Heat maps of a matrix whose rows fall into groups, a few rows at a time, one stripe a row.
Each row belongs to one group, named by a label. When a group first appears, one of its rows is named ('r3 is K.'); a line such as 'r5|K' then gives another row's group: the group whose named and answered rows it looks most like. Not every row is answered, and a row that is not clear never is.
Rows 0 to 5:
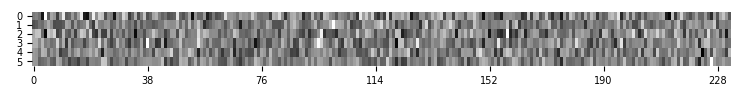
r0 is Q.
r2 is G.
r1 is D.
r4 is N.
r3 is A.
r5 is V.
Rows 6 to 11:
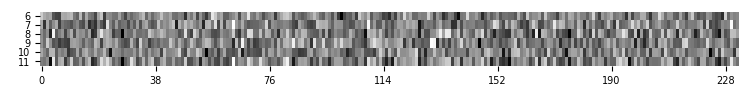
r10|N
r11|Q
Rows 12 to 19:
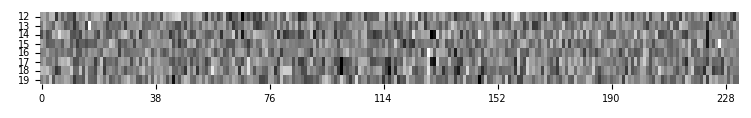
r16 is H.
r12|N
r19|A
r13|G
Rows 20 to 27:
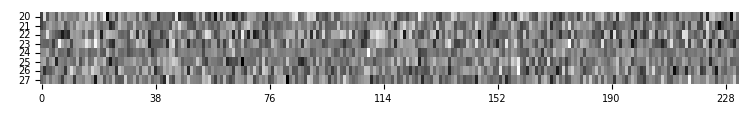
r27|V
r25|N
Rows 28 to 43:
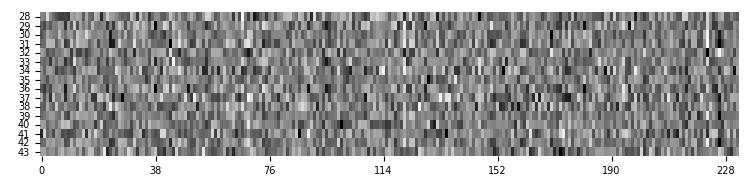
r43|G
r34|N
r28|D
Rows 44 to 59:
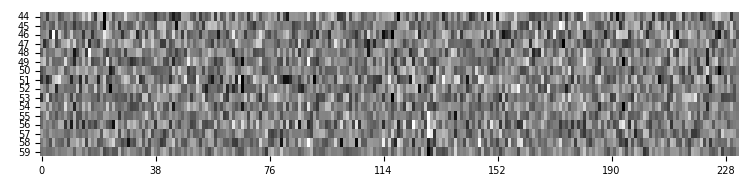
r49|A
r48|G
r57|H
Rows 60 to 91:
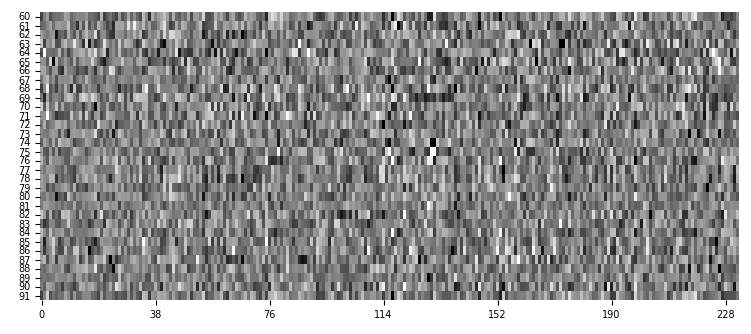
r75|D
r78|N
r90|N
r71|D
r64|G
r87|N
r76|H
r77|N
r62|N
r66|V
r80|N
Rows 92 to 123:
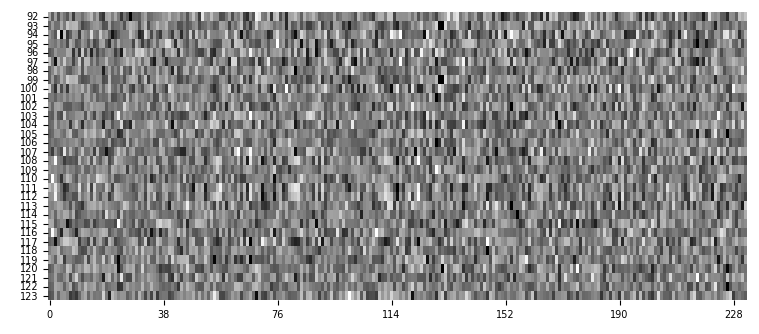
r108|D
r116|G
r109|H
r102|N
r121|V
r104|V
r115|V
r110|G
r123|D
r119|N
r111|D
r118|A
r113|N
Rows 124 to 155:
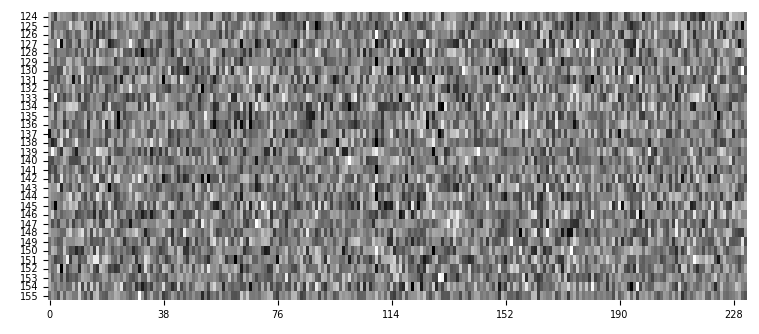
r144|G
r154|A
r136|N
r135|N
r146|A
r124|H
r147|Q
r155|Q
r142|Q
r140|D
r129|G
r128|A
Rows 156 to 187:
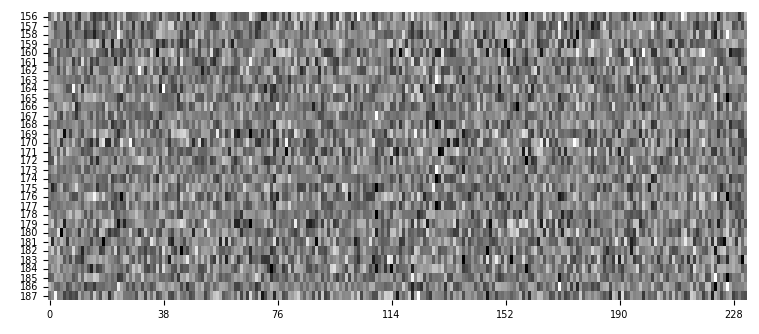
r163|H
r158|V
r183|N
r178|G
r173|H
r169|N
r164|A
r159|Q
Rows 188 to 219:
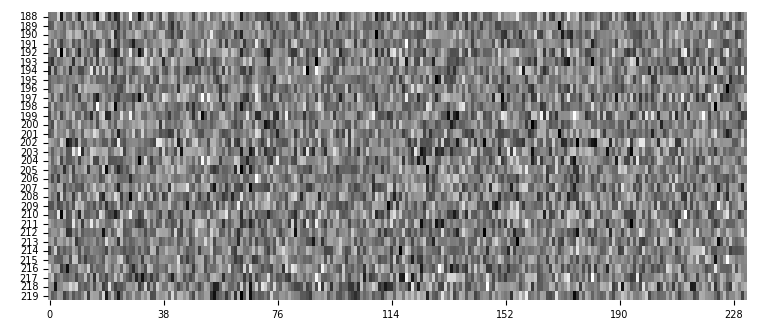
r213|N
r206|Q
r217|A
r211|A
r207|N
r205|N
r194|G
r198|G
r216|D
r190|G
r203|A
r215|V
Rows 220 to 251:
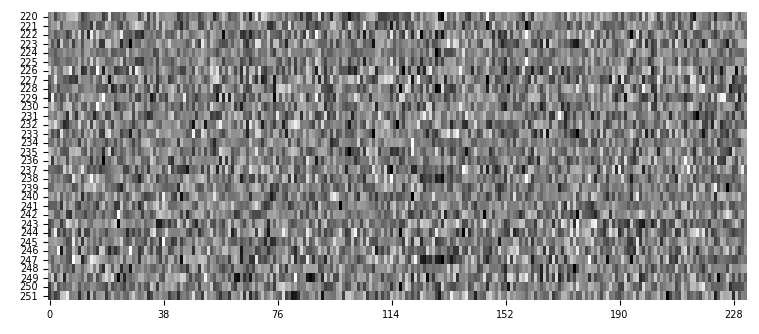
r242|V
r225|A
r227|D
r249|N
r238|A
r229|G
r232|D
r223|Q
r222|A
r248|Q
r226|G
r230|G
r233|Q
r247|A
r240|A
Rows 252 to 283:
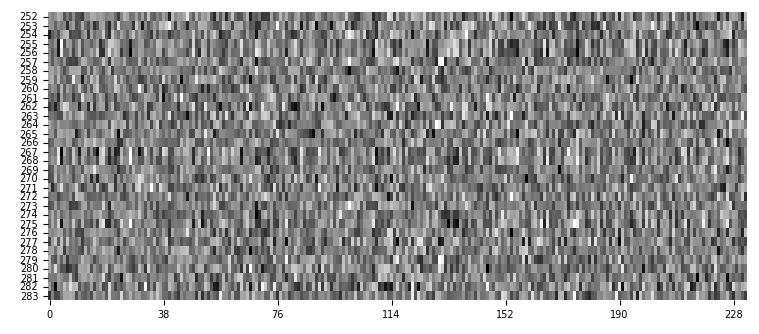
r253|V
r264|H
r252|N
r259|A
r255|Q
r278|N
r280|D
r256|Q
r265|N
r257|D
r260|Q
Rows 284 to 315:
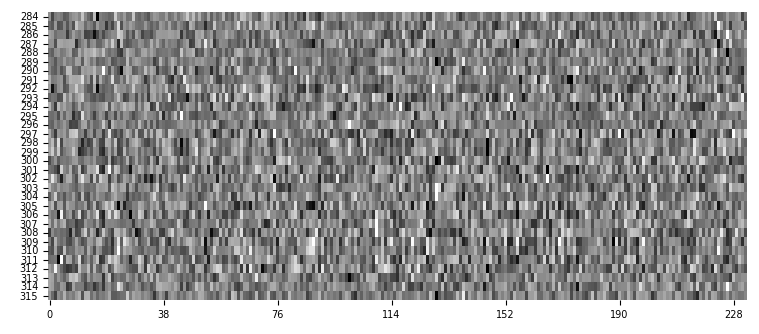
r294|H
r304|H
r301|Q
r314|V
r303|H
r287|N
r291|G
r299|A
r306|Q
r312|D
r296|D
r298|A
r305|N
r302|G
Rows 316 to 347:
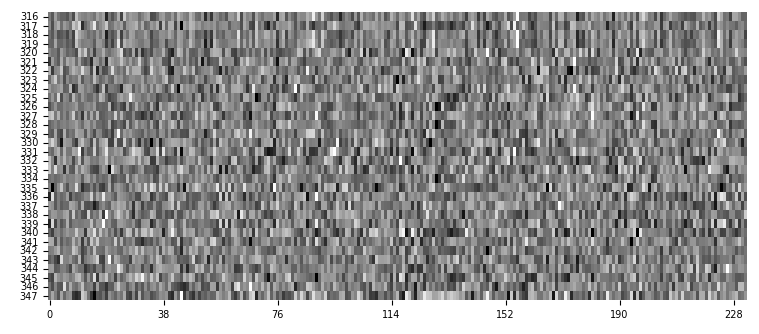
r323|D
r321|Q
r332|H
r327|A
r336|G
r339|G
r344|V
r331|A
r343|Q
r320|A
